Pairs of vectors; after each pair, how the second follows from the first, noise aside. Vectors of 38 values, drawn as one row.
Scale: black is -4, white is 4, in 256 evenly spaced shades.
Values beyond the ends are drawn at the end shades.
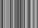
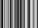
scaled up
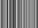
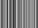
copied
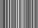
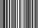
scaled up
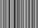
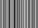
copied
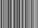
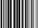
scaled up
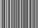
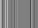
partly zeroed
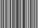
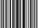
scaled up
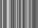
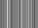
partly zeroed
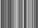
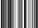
scaled up
